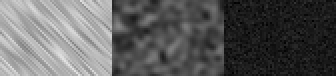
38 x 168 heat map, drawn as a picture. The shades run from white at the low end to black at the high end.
The table splits into one row of 3 panels. Panel 1,1: low, slanting down to the right. Panel 1,2: high, blotchy. Panel 1,3: very high, fine-grained, faint in contrast.
